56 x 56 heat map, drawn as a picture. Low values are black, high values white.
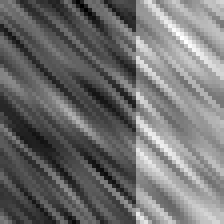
Streaks slant down to the right. The ninth with the highest average is the top right. The right part is higher, past a seam about 60% of the way across.
